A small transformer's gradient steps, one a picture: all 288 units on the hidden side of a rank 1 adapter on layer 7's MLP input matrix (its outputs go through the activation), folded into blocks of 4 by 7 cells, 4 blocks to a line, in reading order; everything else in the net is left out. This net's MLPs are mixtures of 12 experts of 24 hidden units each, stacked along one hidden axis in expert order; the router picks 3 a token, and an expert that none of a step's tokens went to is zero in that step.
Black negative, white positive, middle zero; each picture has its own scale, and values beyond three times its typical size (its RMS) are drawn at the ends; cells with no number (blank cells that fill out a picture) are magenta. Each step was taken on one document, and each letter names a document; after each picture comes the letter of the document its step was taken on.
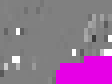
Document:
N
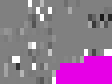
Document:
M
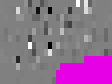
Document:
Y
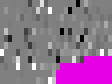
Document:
Y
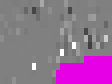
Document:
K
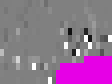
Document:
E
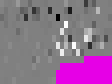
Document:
K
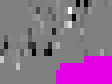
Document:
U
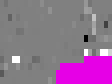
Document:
N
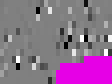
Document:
E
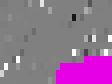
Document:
N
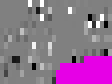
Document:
M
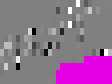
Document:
U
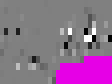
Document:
E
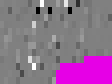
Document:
Y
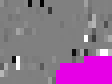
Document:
N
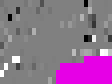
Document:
N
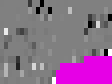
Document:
M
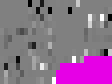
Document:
M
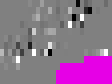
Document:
U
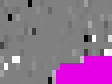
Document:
N
